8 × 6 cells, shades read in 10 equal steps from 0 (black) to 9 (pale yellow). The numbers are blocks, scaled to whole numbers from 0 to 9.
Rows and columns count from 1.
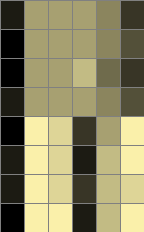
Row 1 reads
1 6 6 6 5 2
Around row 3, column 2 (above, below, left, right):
6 6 0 6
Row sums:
26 26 25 27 34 35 35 35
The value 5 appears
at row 1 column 5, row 2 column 5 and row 4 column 5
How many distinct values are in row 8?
4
